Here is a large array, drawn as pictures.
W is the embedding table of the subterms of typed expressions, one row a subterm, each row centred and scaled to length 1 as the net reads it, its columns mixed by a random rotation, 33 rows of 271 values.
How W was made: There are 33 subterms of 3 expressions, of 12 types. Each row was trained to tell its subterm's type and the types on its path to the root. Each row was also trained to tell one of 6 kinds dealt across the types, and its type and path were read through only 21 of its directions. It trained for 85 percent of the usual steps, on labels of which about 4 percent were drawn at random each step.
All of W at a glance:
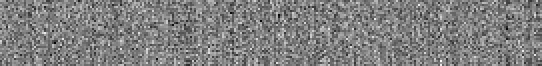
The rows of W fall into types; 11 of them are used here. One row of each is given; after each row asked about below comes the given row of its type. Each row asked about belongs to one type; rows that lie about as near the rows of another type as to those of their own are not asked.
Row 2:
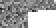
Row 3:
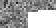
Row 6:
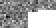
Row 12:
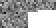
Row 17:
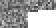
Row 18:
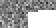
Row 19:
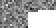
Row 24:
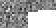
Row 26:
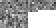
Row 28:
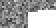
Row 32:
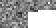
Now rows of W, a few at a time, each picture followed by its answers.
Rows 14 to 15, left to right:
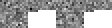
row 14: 32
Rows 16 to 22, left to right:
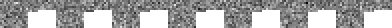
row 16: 6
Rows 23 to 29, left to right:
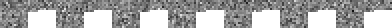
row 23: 17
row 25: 28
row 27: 17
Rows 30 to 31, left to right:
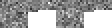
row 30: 32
